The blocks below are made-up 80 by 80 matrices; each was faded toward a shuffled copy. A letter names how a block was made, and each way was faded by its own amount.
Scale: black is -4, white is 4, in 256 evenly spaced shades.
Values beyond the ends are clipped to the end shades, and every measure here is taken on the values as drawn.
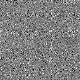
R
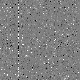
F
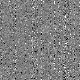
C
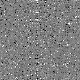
F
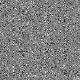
R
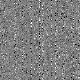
C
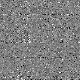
R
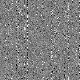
C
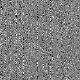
C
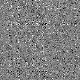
R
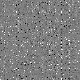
F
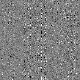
C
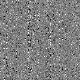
C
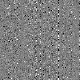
C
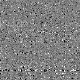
R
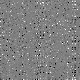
F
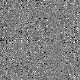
R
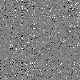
F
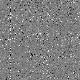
F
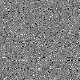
R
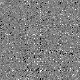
R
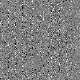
C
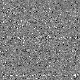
R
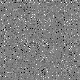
F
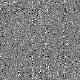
R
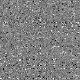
R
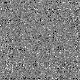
R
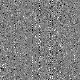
C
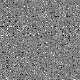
R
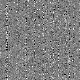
C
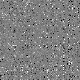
F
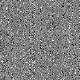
C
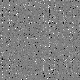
F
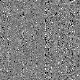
C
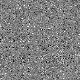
R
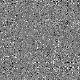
R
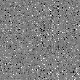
F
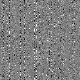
C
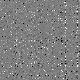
F
